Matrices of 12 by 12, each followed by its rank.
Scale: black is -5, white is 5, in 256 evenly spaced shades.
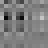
one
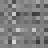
two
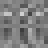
two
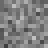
full rank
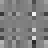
one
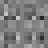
two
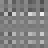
one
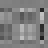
one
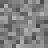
full rank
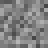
full rank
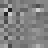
two
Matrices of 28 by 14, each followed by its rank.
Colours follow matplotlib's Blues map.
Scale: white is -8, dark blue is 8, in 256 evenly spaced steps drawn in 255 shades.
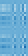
one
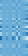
one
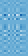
one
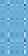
one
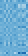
two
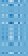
one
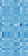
two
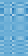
one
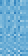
two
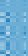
one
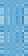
one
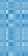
one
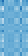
one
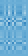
one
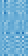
two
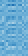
two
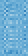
two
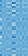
two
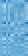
two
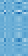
one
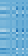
one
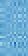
two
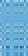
one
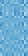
two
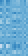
two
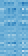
two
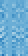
two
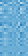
two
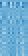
two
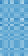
one
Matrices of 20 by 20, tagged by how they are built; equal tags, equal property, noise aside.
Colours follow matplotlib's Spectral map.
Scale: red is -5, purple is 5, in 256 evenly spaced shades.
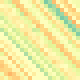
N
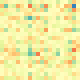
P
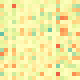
P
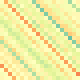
N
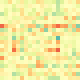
P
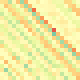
N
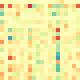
P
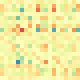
P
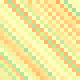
N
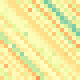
N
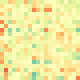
P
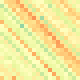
N
